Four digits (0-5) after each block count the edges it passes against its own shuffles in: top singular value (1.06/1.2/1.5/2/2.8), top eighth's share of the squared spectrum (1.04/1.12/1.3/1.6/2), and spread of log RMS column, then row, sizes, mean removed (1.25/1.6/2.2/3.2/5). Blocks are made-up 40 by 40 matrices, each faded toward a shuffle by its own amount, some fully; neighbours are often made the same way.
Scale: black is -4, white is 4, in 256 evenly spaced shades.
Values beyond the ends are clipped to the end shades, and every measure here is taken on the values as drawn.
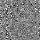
1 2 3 0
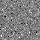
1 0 0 0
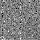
1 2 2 0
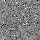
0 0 1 0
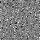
0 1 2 0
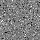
0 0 0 0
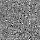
1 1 1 0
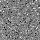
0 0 0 0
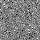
1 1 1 0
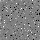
0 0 0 0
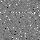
2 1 0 0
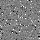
1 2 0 0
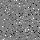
2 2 0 0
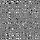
3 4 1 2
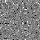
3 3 0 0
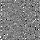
3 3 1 1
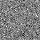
2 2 0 0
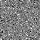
2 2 0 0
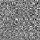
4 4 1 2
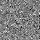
1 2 0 0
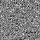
2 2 0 0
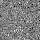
0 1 0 0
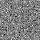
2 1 0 0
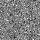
0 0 0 0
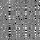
4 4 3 2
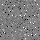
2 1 0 0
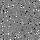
2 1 0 0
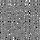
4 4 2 1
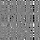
4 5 2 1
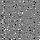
3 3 1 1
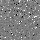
1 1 0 0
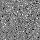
1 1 0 0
